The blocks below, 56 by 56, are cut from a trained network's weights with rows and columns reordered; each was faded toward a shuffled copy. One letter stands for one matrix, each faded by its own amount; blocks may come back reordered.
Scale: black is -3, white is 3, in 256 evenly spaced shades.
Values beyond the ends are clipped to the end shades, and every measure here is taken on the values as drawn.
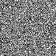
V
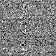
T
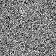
V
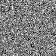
V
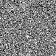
V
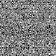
T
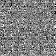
T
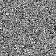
V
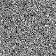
V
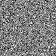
V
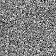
V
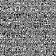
T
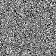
V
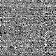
T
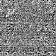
T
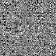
T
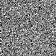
V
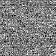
T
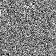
V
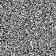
V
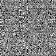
T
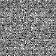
T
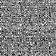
T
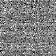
T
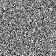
V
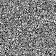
V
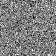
V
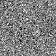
V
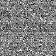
T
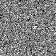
V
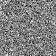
V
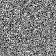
V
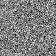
V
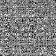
T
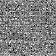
T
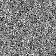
V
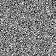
V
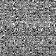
T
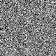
V
